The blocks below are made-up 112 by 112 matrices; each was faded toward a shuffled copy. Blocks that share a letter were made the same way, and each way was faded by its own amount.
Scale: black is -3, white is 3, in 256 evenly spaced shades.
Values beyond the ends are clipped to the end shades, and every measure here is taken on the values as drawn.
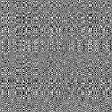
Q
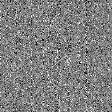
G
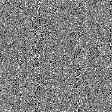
G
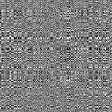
Q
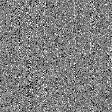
G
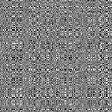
Q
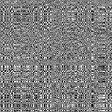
Q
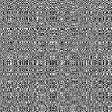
Q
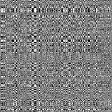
Q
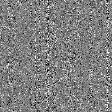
G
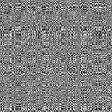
Q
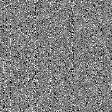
G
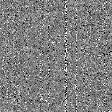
G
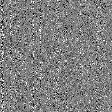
G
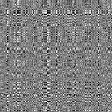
Q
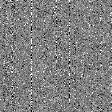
G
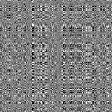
Q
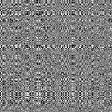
Q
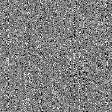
G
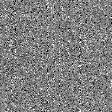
G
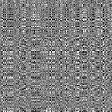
Q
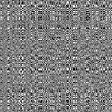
Q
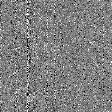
G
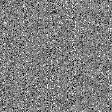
G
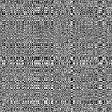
Q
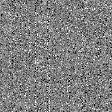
G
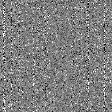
G
